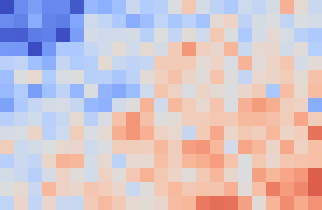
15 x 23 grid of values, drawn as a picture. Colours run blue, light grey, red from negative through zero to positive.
Ninth with the lowest average: top left. Stripes: none. Ninth with the highest average: bottom right. Slope: up to the bottom right.
